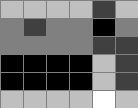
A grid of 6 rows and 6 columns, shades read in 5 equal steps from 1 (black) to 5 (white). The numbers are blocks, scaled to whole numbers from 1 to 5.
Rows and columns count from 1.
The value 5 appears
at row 6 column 5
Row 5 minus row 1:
-3 -3 -3 -3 2 -2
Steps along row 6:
same same same up down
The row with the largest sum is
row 6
